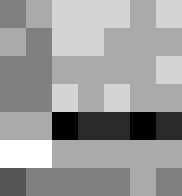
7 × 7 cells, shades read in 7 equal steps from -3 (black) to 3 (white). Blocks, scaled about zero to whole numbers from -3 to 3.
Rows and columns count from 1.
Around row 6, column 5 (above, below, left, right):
-2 0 1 1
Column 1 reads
0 1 0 0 1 3 -1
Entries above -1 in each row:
7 7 7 7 2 7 6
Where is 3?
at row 6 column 1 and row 6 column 2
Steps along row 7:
up same same same up down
